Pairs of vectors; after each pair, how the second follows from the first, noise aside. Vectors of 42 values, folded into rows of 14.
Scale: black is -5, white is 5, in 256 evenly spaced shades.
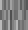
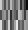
scaled up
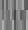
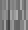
wrapped around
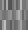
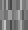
copied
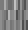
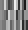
scaled up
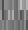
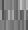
copied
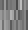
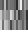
scaled up
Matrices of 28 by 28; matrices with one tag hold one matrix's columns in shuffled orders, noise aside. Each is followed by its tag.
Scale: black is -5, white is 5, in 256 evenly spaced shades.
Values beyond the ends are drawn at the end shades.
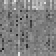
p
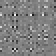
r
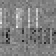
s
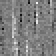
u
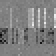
s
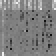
p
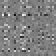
r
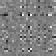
r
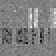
s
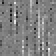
u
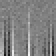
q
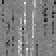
u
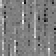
u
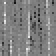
u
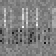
s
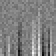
q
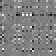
r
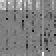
p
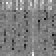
p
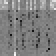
p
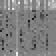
p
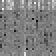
p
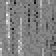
u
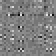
r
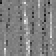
u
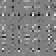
r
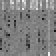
p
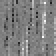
u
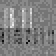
s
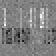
s
